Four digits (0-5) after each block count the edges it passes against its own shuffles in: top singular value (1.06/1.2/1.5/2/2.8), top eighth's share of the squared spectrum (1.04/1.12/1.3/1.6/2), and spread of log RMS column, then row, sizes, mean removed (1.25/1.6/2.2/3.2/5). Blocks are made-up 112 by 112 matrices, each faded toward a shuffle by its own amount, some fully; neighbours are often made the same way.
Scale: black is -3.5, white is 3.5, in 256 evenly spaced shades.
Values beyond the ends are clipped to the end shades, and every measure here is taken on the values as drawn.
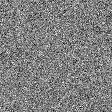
0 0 0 0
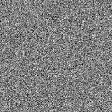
3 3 1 1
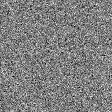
0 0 0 0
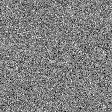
1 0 0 0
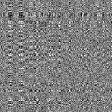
5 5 3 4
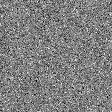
1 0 0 0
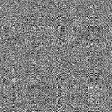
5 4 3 3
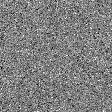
0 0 0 0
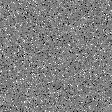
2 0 0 0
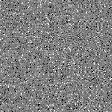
4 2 1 1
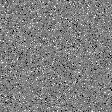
3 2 0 0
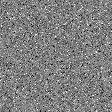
0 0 0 0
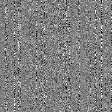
2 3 4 0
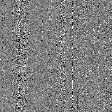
2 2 4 0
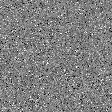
0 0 0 0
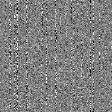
2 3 4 0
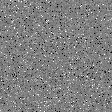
1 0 0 0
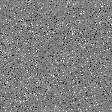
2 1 0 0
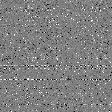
4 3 1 2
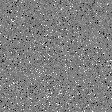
1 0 0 0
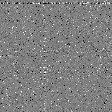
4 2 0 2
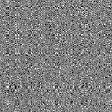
5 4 3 3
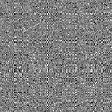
5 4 3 3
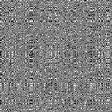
5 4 3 3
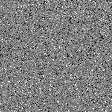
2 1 0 0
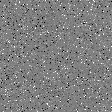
0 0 0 0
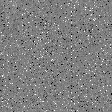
2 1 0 0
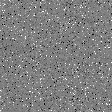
1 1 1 0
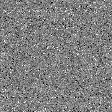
1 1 0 1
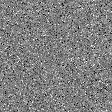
0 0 0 0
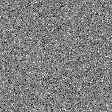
0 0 0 1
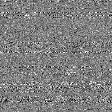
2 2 0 4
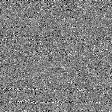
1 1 0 3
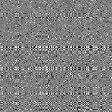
5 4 3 4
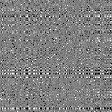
5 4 3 3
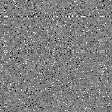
4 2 1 1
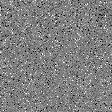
3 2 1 0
